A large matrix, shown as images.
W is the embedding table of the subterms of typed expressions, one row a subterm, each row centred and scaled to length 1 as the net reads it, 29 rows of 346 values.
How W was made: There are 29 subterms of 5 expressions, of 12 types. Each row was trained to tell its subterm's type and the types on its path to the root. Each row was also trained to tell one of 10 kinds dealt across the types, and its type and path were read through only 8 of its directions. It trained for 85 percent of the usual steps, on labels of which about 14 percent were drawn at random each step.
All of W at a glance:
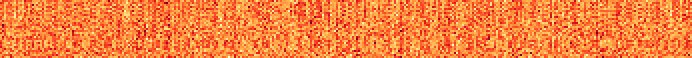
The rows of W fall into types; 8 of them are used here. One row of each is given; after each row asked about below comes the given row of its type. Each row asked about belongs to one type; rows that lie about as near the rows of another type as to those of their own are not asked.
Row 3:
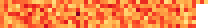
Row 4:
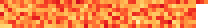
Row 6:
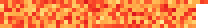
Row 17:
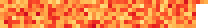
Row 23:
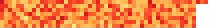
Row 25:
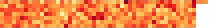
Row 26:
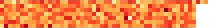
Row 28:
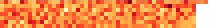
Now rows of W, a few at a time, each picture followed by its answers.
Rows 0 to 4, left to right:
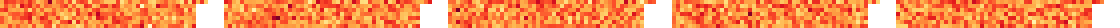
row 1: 23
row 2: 6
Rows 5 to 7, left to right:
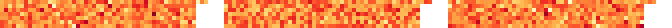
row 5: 28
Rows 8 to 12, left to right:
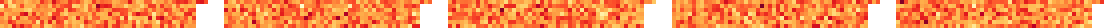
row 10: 3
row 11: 26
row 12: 6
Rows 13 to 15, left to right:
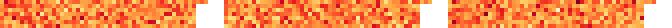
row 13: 3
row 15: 6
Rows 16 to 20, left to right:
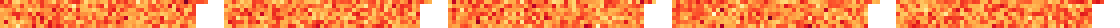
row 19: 25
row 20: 23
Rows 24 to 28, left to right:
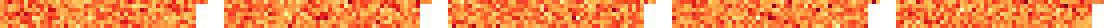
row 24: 3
